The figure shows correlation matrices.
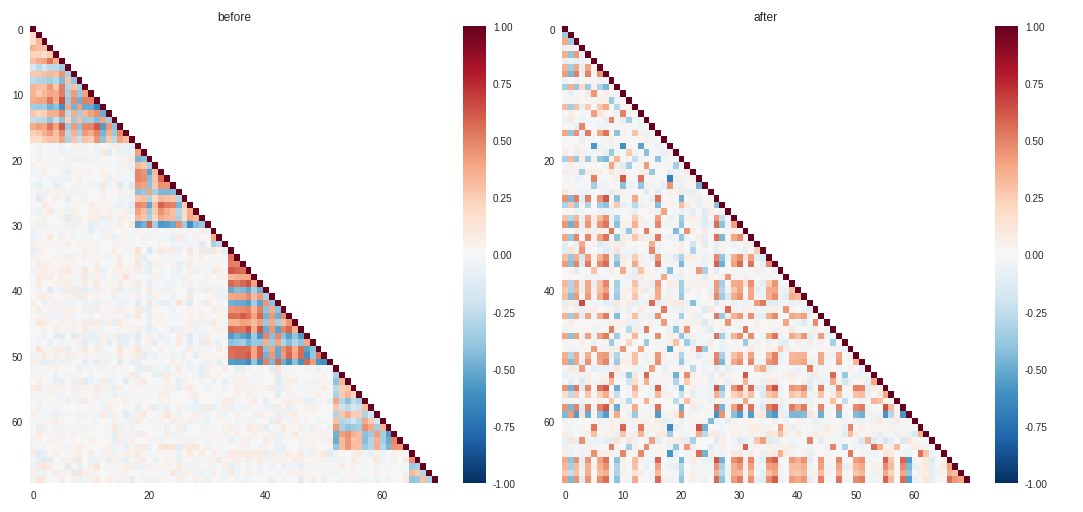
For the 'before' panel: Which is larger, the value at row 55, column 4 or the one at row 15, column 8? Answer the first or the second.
the first
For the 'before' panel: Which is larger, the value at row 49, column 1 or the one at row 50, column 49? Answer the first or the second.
the second
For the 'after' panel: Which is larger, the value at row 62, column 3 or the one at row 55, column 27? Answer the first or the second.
the first
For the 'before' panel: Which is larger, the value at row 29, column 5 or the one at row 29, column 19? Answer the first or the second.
the second
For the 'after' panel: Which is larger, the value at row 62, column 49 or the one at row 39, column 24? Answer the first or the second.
the first
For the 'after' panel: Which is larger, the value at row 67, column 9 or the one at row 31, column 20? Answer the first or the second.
the second
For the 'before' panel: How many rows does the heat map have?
70
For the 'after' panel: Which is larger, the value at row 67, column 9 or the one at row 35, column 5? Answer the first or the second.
the second
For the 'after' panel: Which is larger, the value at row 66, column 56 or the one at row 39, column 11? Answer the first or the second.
the first
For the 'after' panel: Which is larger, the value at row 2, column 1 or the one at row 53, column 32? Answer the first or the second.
the second
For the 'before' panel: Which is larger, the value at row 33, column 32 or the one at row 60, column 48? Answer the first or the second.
the second
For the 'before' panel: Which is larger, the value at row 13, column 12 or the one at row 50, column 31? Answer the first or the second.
the second
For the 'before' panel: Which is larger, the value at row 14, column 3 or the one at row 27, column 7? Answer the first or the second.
the second
